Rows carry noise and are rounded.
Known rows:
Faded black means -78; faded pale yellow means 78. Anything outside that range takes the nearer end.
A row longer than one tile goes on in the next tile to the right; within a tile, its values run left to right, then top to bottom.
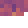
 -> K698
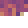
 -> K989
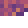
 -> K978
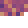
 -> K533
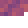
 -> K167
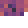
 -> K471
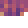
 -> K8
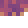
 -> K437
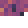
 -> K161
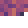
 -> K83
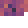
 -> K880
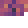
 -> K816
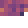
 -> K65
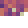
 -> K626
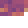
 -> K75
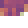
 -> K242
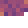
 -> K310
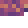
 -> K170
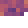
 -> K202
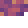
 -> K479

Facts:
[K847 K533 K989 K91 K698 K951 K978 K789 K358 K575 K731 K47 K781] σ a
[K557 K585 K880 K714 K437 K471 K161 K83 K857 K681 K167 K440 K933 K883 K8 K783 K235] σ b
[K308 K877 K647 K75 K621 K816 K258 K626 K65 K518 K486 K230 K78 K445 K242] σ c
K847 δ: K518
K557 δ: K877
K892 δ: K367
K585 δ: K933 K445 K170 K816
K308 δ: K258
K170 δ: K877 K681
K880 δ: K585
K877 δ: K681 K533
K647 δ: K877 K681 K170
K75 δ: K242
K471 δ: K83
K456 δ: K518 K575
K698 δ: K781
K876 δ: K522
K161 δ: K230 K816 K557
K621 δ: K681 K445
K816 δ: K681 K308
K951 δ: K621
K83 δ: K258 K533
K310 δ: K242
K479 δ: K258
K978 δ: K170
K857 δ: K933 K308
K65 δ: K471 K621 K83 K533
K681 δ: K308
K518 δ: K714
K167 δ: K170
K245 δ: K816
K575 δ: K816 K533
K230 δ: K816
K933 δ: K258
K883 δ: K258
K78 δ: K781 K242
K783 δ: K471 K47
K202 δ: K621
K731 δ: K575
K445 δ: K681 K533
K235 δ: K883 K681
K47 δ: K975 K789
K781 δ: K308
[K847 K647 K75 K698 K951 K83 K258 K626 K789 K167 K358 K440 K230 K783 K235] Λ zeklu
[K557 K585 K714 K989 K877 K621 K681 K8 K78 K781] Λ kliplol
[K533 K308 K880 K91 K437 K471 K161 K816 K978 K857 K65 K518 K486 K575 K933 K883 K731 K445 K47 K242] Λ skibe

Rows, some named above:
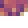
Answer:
K486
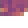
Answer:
K75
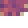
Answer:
K91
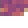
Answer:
K75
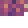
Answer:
K445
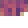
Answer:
K714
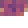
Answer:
K518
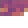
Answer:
K75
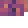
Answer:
K816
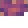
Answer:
K479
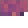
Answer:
K235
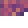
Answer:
K978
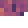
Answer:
K731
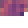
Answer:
K65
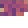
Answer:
K230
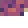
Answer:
K308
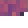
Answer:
K235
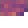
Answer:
K781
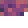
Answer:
K883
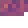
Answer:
K557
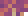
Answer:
K358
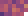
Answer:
K647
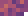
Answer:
K621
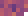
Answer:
K47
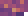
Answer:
K681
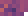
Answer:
K585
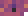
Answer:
K575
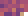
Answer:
K440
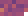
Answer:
K78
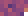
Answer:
K857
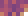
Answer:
K437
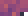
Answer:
K235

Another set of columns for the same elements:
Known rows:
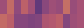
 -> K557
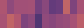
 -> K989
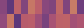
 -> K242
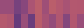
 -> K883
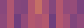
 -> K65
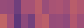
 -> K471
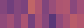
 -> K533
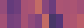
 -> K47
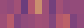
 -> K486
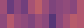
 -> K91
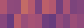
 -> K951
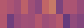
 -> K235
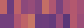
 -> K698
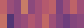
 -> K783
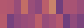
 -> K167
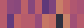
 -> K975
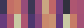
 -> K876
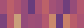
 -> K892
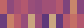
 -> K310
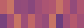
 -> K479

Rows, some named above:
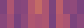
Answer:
K65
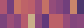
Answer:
K75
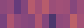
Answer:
K978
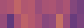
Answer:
K230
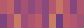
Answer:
K170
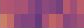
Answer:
K8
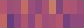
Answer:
K83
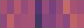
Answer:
K781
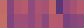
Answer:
K440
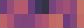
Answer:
K714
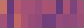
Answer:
K358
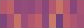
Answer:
K170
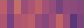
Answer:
K626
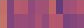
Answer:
K440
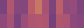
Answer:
K65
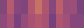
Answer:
K65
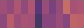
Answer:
K781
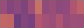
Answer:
K437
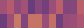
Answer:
K456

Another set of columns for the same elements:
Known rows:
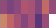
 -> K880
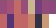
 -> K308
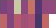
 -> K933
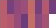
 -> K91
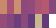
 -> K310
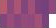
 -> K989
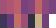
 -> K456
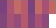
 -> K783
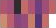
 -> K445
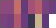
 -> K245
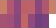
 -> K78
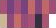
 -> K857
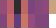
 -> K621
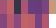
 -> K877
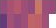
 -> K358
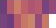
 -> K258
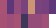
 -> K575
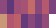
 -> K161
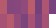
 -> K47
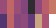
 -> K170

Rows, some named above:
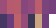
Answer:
K456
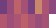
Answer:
K440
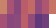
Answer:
K78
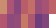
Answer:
K78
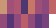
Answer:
K781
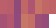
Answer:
K75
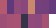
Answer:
K575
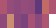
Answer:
K978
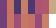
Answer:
K647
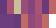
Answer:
K83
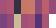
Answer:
K518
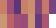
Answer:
K242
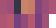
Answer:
K65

